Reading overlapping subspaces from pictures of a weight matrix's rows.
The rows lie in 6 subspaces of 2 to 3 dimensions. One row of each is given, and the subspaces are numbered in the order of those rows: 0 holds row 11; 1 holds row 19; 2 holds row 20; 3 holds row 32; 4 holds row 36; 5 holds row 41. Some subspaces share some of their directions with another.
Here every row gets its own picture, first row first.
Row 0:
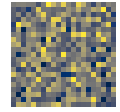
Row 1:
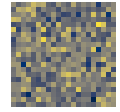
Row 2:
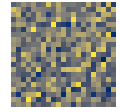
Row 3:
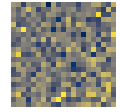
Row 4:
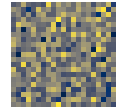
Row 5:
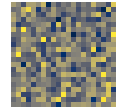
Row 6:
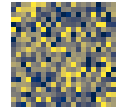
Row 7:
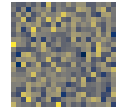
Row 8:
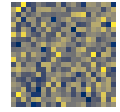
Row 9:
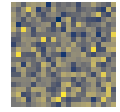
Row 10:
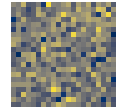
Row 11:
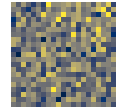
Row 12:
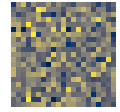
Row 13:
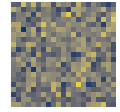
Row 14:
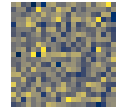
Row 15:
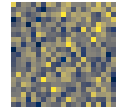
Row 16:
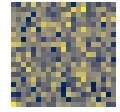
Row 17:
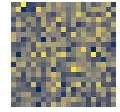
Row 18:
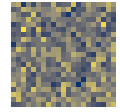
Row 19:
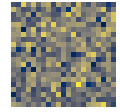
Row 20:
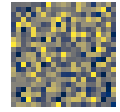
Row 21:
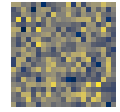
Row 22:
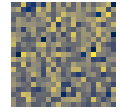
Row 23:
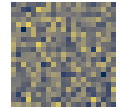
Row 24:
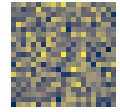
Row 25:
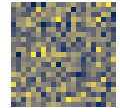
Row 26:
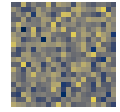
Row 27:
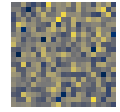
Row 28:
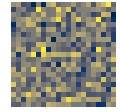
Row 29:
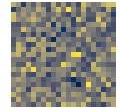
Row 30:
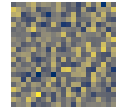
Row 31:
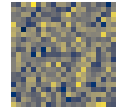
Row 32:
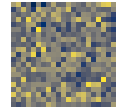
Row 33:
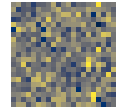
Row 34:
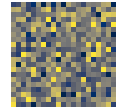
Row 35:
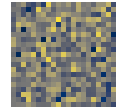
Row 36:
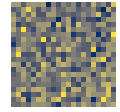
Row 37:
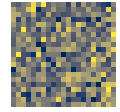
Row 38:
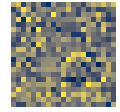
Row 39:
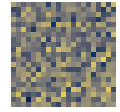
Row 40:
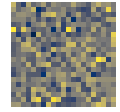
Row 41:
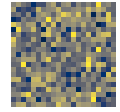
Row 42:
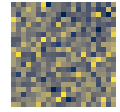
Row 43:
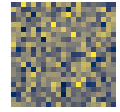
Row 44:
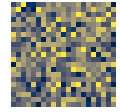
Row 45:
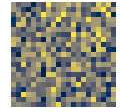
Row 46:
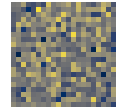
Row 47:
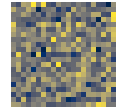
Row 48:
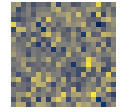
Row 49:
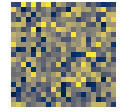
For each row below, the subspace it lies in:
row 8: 2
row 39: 4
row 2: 4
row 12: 0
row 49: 3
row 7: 2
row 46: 4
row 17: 2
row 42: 0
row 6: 5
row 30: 4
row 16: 1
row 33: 5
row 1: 5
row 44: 2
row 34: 2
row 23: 0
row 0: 2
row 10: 0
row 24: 2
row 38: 3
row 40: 0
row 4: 4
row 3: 5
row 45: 0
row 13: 1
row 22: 2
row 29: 1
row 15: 0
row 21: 3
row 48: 5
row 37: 3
